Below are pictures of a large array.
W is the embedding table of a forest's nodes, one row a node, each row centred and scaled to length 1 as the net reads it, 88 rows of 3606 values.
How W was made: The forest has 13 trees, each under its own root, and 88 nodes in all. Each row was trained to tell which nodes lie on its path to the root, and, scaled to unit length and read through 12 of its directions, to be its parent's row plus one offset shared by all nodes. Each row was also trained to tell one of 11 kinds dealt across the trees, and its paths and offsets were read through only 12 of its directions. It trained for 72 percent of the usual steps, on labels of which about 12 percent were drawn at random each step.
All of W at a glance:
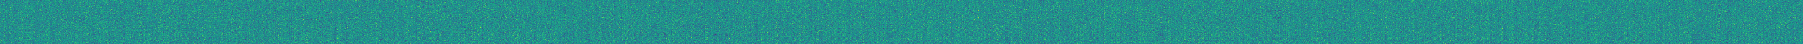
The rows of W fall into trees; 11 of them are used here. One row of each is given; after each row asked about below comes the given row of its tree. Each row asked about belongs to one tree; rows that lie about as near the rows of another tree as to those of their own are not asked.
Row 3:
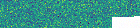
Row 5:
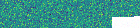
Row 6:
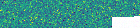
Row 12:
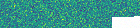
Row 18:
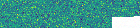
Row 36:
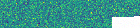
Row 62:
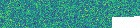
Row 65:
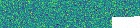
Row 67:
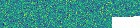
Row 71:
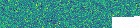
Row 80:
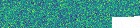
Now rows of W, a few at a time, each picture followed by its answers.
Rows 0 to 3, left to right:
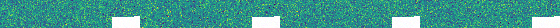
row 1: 36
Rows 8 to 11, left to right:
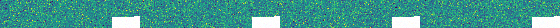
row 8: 5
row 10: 65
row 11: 6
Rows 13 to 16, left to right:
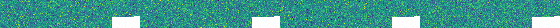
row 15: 6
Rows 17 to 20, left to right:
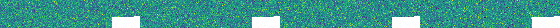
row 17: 65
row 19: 67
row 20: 71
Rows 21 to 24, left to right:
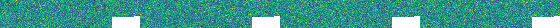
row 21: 62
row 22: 62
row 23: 12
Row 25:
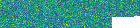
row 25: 71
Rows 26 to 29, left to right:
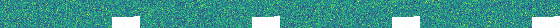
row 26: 67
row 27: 80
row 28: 65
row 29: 12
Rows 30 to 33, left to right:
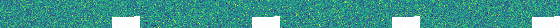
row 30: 6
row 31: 65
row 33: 62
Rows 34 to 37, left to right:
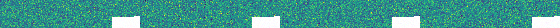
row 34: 6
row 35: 6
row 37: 71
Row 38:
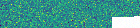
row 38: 5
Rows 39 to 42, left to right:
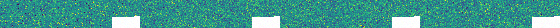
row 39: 65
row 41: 18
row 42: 80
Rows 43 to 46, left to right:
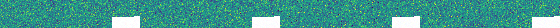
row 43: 18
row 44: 3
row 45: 6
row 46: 36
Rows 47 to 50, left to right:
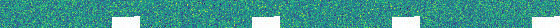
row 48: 65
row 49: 71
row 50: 6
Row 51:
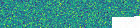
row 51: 5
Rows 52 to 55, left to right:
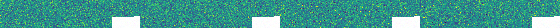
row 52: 71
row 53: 12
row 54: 6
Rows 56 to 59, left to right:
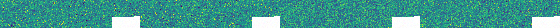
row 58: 80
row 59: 71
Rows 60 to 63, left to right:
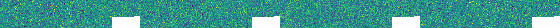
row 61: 67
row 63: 65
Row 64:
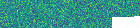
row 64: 65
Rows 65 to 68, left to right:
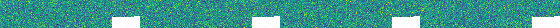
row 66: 71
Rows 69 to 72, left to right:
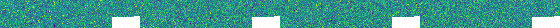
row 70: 18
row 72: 12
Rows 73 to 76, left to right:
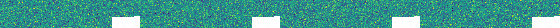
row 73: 6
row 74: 71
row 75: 65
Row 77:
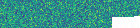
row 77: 80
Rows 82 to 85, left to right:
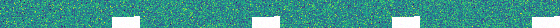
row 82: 3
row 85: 71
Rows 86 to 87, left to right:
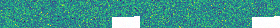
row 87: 12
